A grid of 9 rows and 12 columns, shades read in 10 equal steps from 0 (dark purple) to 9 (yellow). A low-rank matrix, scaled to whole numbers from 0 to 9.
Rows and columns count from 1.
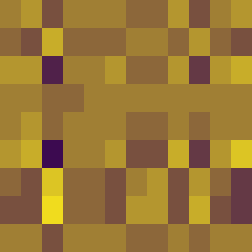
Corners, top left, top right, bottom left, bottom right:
5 6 5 5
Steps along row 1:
up down up same same down same up down up up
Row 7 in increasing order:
2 3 3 3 4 4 4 4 5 6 6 8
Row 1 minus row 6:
-1 -1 3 0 0 -1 1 1 -1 1 -1 -2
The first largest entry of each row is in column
2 3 12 1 2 12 3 3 1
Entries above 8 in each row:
0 0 0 0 0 0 0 1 0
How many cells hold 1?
1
